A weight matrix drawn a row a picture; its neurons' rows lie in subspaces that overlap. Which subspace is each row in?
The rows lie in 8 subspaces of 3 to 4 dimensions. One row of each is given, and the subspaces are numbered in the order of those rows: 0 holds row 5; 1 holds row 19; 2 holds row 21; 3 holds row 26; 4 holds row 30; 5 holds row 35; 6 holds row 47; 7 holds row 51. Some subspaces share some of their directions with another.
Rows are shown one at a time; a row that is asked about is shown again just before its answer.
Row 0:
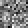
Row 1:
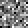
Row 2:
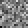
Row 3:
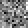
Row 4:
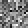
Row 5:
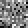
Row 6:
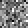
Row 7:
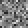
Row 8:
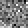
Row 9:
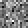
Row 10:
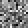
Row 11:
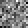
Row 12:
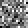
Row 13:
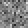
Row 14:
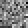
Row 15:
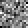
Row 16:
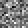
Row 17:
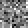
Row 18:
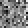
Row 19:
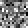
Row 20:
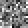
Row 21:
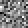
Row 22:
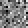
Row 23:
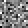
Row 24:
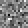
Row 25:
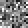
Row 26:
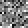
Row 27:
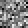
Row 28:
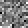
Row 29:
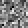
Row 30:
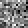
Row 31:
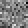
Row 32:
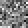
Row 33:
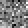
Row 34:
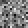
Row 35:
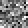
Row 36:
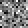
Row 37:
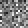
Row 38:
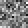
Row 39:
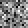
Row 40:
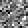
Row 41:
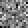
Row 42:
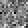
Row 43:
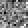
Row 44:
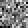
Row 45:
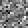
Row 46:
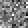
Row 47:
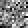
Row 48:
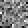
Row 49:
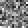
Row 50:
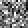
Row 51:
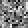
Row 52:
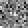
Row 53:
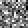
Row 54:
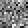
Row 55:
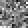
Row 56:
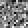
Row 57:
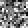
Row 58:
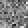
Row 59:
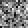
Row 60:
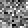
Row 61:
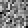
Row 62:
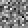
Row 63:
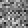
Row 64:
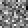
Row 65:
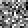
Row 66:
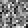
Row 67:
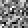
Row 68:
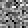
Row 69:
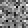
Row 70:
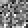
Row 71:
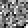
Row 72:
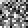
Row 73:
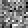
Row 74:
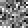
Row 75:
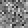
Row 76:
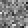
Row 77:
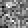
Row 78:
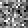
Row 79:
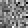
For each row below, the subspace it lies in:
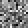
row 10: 7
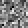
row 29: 6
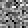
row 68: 6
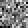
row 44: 0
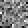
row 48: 3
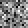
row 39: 4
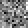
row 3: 7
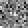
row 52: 5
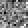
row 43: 1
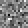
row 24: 0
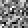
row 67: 6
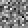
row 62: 2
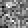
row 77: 6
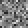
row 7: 4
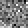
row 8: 0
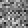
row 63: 4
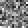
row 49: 6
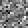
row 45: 5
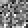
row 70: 1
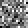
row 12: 0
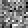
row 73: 7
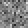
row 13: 3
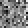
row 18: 5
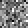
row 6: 6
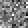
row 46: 6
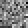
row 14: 4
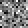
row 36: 7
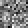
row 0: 1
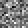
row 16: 6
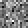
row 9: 6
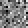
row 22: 5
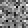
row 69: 6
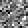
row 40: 5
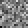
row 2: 4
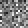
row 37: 7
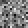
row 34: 2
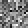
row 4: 7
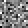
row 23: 3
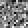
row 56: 1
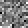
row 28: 3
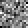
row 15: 2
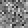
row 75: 3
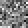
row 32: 4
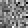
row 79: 5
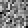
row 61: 2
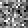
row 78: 4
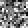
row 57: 1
